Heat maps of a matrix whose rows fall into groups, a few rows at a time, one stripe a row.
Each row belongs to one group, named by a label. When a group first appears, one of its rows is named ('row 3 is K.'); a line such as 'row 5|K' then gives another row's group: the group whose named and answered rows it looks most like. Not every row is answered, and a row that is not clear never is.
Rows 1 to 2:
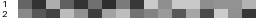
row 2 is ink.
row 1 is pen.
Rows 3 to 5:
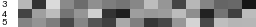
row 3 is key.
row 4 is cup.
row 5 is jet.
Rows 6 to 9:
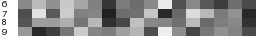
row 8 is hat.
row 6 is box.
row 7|hat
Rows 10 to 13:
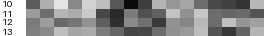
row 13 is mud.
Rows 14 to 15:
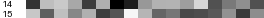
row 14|hat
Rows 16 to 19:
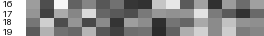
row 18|jet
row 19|jet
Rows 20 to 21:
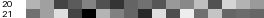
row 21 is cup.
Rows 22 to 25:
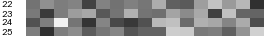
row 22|hat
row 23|ink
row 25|pen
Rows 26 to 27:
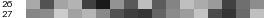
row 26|pen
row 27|mud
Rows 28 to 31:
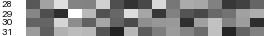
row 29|ink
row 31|box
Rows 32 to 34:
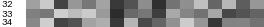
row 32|jet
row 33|box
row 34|jet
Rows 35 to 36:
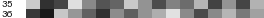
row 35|ink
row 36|pen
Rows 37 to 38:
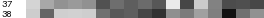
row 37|box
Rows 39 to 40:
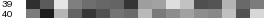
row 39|pen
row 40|pen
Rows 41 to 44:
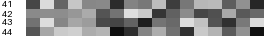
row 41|hat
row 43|mud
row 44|hat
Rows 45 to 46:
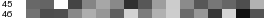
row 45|cup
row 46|ink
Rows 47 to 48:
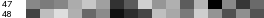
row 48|hat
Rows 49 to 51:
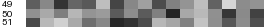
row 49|jet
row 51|hat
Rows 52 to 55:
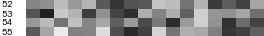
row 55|cup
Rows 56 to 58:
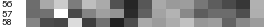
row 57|cup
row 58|pen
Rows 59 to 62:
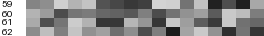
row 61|ink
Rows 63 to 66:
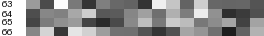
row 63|key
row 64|box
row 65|pen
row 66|mud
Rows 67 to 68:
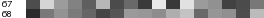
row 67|cup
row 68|pen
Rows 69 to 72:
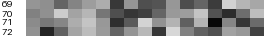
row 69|jet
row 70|mud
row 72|ink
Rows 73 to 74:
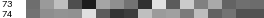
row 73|cup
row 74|box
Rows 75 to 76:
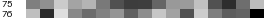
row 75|mud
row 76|key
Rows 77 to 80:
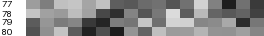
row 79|pen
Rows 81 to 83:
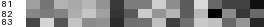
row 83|hat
